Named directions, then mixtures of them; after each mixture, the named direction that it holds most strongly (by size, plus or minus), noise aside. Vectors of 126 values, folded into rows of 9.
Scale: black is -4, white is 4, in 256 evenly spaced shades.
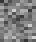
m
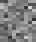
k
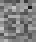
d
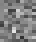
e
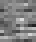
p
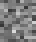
e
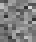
k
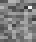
k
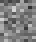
d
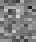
e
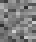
k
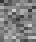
m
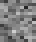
k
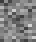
m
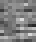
p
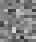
e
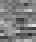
p
